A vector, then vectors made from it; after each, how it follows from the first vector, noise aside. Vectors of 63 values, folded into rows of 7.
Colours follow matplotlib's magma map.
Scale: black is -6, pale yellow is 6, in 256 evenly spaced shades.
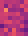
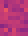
shrunk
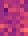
negated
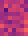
negated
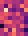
scaled up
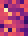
scaled up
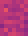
shrunk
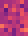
negated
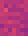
shrunk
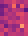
reversed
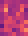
sign-scrambled
